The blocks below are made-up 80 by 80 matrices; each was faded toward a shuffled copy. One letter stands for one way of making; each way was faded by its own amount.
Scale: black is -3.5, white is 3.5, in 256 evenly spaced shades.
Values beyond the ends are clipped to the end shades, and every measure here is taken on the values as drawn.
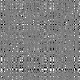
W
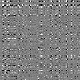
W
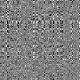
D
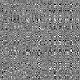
D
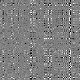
W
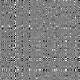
W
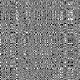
D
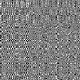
D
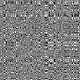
D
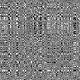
D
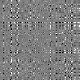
W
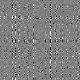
W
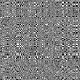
D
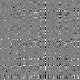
W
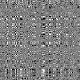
D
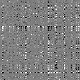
W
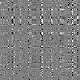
W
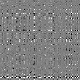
W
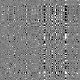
W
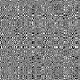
D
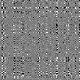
W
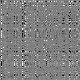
W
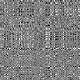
D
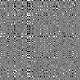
W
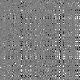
W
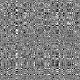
D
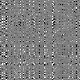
W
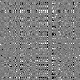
W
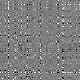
W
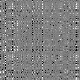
W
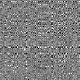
D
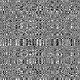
D
